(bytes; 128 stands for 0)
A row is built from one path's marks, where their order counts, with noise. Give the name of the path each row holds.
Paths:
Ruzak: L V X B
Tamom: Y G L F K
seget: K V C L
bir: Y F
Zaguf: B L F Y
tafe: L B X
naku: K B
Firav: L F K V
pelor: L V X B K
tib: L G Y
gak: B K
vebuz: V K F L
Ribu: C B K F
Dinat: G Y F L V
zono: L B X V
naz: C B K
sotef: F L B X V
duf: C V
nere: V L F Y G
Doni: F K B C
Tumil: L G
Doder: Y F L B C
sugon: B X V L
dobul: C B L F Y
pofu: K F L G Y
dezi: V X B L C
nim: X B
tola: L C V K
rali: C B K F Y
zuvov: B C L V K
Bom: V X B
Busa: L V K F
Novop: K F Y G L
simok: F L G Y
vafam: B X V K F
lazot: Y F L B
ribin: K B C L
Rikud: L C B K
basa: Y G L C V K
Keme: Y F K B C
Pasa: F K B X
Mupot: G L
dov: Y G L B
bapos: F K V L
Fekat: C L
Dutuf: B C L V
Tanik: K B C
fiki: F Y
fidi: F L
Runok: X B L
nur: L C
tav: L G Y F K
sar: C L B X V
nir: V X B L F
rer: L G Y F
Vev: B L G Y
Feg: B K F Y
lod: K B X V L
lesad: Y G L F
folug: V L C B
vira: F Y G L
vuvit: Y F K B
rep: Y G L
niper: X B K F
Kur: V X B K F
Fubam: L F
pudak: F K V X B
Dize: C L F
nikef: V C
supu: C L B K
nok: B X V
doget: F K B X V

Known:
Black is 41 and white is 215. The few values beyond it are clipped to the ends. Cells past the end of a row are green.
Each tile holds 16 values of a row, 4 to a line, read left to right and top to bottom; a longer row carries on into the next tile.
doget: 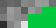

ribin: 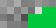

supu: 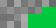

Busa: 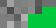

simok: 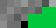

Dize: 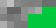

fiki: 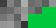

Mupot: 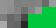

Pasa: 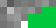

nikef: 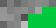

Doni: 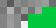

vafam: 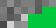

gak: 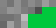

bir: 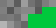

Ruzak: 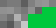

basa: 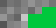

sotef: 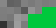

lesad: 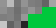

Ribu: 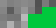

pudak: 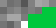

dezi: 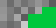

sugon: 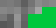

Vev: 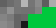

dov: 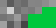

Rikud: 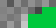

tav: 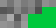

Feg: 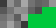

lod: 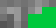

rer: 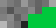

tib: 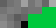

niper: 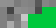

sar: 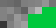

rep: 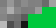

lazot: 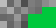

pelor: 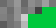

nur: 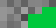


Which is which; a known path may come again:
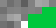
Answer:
pudak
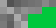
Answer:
tafe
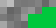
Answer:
Fubam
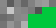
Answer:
naku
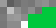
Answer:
Pasa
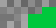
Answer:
supu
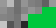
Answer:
lesad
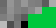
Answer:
vira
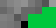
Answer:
pofu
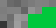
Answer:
sotef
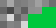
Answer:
Firav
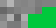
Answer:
Tamom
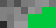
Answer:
nok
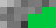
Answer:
fidi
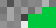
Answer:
Keme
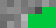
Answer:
gak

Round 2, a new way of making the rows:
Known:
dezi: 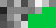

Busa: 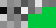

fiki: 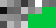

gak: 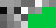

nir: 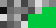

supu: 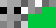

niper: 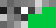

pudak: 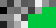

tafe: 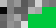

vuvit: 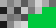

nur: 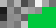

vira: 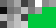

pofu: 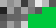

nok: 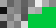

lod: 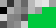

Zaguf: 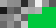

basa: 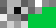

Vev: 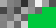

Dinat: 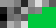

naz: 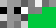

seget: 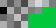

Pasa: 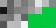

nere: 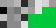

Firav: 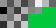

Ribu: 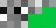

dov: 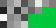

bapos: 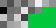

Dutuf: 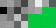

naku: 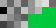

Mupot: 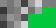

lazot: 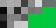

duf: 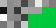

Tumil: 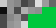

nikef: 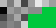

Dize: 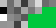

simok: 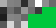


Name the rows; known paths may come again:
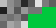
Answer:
rer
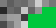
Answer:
Runok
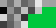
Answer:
Kur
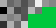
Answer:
zono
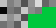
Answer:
Fekat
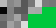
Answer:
tafe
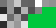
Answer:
Tamom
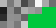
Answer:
nur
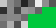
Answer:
tib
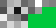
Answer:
basa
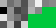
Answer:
sar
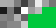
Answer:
Feg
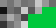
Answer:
nim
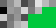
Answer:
Novop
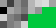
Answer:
lod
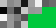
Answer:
dobul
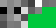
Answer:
pelor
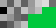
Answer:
naku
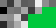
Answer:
pudak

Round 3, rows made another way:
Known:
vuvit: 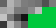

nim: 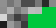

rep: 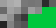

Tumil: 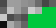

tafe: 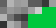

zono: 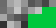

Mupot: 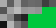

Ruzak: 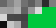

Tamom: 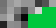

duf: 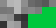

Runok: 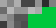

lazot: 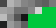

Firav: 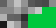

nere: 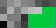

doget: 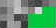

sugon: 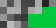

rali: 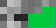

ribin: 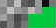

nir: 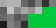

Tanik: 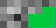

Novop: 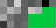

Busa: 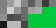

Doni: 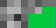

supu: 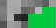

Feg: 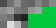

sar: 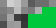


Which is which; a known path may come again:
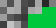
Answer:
sugon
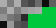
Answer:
vebuz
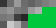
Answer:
Zaguf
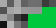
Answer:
Mupot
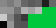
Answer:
folug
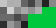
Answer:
Kur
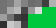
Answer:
pelor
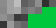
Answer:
Fekat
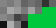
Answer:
nikef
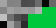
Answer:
Bom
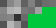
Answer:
Doni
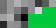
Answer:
Tamom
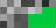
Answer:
Runok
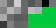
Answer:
Novop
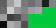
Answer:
Fubam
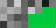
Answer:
seget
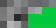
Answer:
Vev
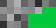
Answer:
simok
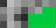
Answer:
Doder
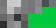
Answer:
Dize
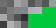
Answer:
Dutuf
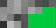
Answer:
tib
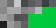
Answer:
bapos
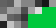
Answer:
tav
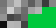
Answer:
Busa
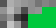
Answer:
Keme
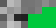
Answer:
rali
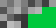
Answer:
nok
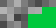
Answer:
pofu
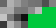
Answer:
vuvit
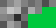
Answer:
Tanik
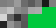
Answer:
naku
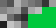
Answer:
tola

